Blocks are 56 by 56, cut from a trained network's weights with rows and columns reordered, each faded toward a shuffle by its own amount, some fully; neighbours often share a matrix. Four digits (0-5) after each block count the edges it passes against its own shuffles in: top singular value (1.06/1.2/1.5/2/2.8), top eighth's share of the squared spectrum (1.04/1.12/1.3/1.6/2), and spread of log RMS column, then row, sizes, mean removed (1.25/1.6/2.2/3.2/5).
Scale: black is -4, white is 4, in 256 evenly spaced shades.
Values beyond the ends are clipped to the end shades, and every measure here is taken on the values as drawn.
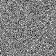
0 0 0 0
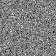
1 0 0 0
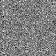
3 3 0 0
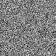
2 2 1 0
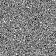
1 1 0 0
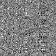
3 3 2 1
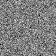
2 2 0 0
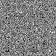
2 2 0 0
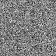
1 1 0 0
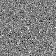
1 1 0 0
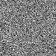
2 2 0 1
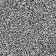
0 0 0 0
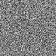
3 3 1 0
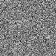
3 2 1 0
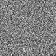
3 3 1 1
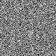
1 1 0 0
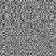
4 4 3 2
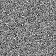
0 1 0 0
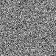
2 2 0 0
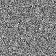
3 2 0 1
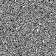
0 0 0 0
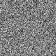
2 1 1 0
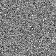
0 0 0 0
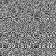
4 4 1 3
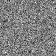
2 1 0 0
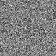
3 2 0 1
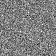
0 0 0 0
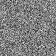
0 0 0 0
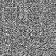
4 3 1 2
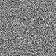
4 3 0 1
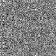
3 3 1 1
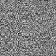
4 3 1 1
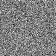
0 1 0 0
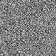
3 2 0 0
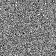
1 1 0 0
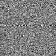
3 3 0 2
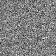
2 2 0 0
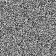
0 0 0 0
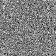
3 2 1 0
